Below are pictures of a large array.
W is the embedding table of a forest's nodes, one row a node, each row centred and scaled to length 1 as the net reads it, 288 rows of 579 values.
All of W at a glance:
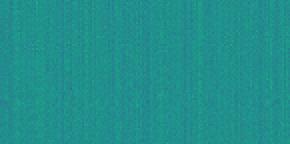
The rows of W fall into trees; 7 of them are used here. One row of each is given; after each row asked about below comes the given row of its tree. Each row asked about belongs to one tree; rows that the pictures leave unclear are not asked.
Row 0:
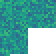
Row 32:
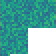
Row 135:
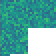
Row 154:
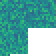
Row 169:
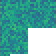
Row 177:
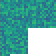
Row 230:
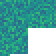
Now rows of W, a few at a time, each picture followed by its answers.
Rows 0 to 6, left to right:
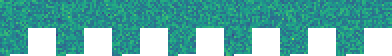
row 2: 32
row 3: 230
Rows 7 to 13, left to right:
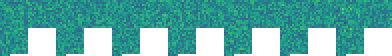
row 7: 177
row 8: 230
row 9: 32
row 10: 32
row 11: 177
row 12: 32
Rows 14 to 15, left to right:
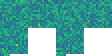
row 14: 0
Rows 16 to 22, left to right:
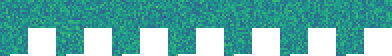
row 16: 230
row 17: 177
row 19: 230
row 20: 32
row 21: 169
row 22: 32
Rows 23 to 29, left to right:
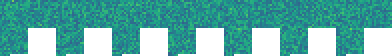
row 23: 169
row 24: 169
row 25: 169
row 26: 32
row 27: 177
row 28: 230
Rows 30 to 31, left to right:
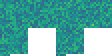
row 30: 169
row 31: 135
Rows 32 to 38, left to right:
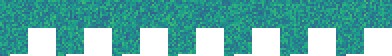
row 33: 177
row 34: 154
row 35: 154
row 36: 169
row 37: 169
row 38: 169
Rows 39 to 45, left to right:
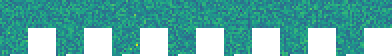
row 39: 177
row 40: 177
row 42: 32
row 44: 177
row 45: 169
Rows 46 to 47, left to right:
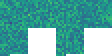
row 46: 32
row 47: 154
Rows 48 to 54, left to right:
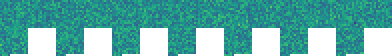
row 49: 230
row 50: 177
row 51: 32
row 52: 154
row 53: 32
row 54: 169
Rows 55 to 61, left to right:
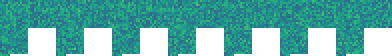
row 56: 177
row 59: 32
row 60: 0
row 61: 154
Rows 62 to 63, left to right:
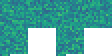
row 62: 177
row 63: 135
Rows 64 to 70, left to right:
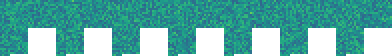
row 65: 154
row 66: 169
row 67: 169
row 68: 154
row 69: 169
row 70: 154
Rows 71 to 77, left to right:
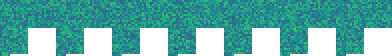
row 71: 177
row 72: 177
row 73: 32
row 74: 32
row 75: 32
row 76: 169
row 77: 154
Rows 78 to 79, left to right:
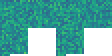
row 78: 135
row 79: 177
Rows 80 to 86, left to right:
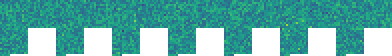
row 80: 169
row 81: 230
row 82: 154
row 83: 169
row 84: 169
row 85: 0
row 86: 32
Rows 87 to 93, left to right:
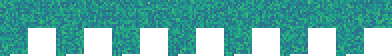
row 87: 230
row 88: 177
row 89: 177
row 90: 177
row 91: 177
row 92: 230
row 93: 230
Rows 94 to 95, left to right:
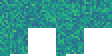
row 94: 154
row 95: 169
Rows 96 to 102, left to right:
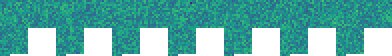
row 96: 169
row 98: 177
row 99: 169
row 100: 154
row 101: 230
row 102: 154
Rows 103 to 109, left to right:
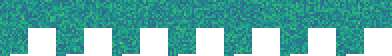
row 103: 154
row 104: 135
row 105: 177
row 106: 177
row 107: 230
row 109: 177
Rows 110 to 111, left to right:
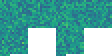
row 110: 230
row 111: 169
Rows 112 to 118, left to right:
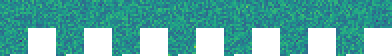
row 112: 177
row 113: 32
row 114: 169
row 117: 32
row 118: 177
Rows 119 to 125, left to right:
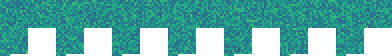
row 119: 230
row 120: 169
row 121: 32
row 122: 169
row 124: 32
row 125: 169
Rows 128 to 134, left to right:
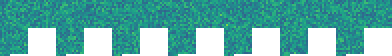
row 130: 177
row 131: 32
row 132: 230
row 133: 0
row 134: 169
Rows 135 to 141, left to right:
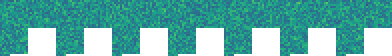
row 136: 32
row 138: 230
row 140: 169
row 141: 135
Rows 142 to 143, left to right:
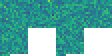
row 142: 230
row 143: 169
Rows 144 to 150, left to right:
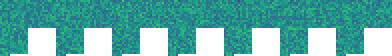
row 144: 154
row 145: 177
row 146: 169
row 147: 177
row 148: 177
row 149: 177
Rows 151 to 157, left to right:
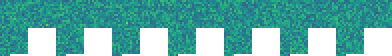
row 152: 135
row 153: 32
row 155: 230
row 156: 154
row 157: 154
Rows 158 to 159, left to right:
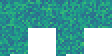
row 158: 169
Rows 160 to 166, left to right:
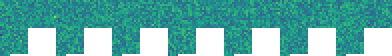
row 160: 32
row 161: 230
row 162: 169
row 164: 177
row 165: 230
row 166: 169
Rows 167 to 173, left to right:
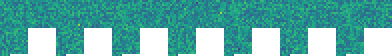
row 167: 177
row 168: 177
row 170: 154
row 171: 169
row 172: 177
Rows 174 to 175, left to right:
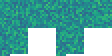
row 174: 177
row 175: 230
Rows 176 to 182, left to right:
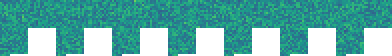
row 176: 169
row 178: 177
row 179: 0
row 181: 32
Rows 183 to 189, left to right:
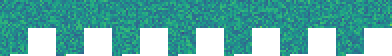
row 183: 154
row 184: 32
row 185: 177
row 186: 154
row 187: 169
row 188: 230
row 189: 0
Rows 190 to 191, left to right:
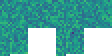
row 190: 154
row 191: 154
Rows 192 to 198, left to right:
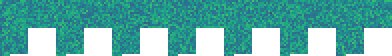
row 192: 0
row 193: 154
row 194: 230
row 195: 230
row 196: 135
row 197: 154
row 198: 32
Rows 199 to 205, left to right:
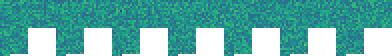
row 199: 0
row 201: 177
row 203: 154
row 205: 32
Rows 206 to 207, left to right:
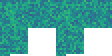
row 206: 169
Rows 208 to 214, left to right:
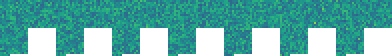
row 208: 169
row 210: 135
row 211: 169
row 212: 32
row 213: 154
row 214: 169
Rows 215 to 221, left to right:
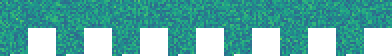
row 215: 154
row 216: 32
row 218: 177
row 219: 32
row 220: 177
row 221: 177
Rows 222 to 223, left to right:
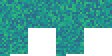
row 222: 154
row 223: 169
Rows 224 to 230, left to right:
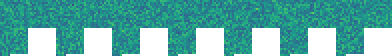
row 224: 177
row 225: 177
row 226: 32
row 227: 169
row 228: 154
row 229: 169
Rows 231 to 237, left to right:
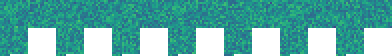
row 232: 154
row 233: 154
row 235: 32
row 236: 154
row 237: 154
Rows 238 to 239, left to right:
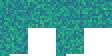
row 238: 230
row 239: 177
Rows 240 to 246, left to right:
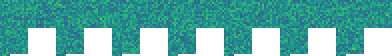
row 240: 177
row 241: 32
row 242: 154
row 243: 0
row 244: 169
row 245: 169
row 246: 135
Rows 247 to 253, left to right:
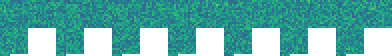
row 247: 177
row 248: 154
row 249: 169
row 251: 32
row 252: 230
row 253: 169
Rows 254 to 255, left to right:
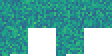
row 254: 177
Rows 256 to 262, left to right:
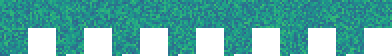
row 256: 32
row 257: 169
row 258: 0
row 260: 230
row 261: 154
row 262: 230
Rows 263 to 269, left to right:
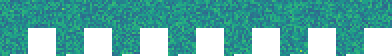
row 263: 177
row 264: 154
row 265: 32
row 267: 154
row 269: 154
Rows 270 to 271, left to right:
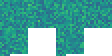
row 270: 177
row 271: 169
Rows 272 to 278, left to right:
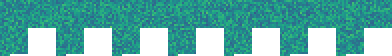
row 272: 230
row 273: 169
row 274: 169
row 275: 32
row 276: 154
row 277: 230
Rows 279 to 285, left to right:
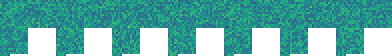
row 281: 154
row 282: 177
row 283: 0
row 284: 154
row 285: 177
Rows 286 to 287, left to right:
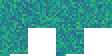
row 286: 230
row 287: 32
